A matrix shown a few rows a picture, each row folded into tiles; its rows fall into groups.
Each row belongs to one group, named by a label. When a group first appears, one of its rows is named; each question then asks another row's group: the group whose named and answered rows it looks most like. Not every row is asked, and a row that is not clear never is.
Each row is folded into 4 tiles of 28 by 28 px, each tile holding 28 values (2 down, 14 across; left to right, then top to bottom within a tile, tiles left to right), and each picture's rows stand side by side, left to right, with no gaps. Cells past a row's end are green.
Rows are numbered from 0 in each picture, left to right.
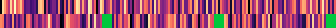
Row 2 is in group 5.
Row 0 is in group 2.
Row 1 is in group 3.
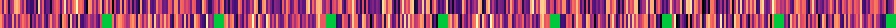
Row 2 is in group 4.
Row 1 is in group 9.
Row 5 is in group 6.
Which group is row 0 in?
2
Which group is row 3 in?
6
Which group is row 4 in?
4
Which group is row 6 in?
2
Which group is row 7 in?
6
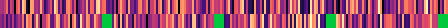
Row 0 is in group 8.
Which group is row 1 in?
3
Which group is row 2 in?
6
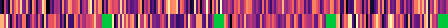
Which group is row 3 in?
5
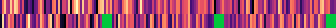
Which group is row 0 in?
2
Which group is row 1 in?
6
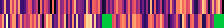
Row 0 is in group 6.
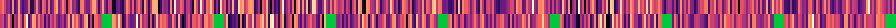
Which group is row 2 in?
2
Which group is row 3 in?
8
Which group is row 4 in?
4
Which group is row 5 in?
5
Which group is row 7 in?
4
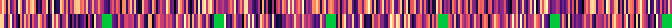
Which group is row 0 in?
5
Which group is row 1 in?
8
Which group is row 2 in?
2
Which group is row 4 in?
8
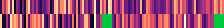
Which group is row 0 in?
9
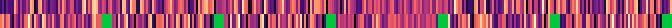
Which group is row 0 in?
4
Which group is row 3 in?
3
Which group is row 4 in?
9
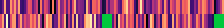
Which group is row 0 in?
6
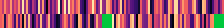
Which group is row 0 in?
2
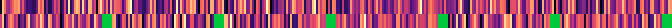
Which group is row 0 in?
2
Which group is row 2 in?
4
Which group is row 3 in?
4
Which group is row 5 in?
9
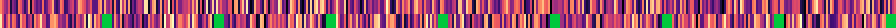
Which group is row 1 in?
3
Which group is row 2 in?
8
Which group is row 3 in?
5
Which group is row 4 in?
8
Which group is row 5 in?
8
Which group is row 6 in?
9
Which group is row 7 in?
3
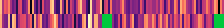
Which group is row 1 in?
9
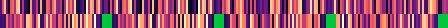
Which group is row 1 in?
6
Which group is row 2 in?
6
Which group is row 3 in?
8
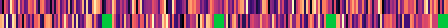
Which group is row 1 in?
5
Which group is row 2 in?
2
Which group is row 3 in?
4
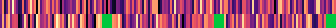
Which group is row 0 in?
3
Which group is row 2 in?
9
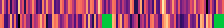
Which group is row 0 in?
5
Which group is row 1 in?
5
